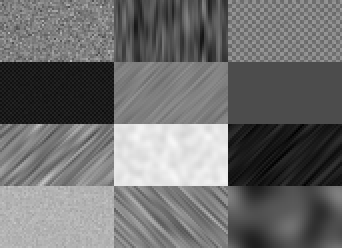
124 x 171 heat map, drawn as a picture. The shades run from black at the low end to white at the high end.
It is made of 4 by 3 panels. Panel 1,1: middling, fine-grained. Panel 1,2: low, streaked downward. Panel 1,3: middling, checkered. Panel 2,1: very low, checkered, faint in contrast. Panel 2,2: middling, slanting up to the right, faint in contrast. Panel 2,3: low, flat. Panel 3,1: middling, slanting up to the right. Panel 3,2: very high, blotchy, faint in contrast. Panel 3,3: very low, slanting up to the right, faint in contrast. Panel 4,1: high, fine-grained, faint in contrast. Panel 4,2: middling, slanting down to the right. Panel 4,3: low, smooth.
